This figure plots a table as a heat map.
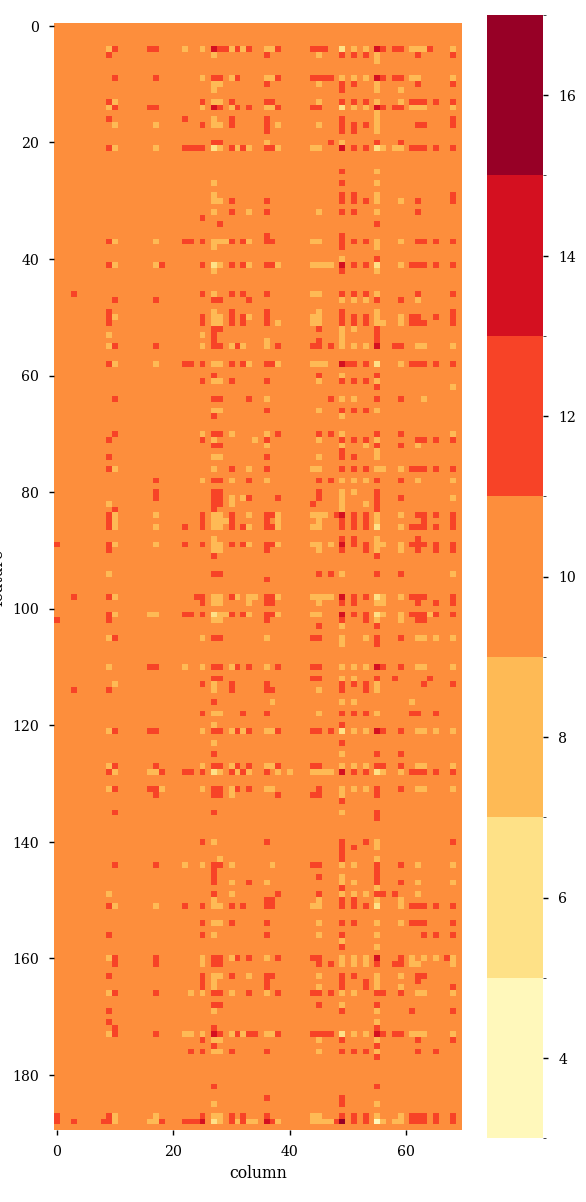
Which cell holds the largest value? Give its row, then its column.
188, 49
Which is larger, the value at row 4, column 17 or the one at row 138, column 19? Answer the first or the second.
the first
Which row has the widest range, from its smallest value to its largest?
188
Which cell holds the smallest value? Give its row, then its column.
188, 55
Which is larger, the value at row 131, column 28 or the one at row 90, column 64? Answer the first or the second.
the first
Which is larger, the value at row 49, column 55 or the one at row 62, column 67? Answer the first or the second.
the second
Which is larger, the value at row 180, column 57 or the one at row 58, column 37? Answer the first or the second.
the second
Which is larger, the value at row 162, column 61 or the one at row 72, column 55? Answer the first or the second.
the second
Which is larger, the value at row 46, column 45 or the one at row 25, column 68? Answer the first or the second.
the second
